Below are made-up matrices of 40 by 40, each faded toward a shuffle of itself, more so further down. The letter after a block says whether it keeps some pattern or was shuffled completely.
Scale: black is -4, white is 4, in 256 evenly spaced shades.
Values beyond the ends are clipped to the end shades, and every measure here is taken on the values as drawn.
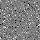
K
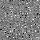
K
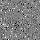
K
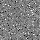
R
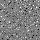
R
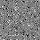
K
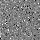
R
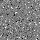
R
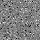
K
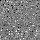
K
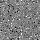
R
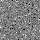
R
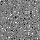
K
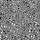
K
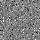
K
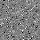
K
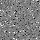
R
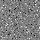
R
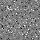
K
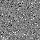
R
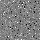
R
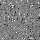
K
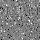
K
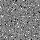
R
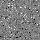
R
